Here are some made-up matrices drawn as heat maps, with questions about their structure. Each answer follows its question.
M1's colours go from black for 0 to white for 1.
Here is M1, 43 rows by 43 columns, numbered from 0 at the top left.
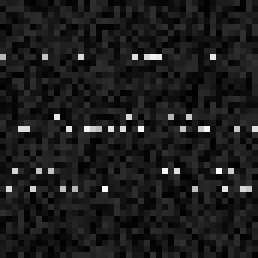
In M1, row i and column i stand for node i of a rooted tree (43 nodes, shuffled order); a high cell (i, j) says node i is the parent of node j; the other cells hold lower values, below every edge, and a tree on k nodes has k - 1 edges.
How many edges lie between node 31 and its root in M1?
1
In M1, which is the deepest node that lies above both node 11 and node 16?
21
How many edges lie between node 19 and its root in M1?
0
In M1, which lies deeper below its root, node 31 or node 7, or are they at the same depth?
node 7
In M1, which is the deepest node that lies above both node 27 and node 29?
28
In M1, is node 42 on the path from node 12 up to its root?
no
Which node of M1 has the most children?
21
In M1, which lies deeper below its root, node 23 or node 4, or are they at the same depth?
the same depth
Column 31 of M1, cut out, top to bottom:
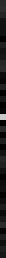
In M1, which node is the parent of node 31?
19
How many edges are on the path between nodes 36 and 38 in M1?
2
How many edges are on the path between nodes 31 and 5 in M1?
1
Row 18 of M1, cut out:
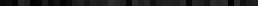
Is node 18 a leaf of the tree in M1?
yes
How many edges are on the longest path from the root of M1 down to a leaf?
2
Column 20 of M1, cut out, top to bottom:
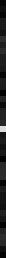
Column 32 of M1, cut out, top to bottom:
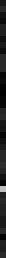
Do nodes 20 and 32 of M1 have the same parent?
no
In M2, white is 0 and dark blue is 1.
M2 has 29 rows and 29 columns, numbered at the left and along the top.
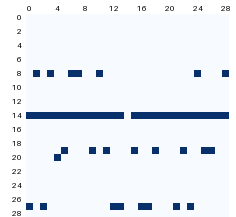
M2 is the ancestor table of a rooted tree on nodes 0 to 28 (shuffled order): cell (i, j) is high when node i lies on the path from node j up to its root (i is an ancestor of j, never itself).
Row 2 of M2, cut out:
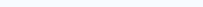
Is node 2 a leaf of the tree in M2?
yes
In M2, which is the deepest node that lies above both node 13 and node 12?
27
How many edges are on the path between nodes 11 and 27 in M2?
3
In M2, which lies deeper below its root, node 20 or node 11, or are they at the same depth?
node 11
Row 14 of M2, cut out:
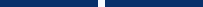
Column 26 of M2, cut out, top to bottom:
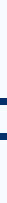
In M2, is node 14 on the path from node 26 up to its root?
yes
